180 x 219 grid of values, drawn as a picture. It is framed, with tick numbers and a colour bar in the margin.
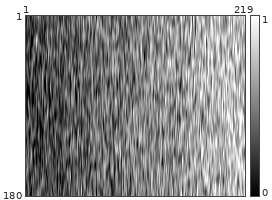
Grain: streaks running down. Histogram: bell-shaped. Slope: up to the right.
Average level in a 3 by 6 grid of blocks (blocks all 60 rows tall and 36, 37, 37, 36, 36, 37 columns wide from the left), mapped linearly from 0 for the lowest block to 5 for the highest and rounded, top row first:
0 1 2 3 4 5 | 0 1 2 3 4 5 | 0 1 2 3 4 5
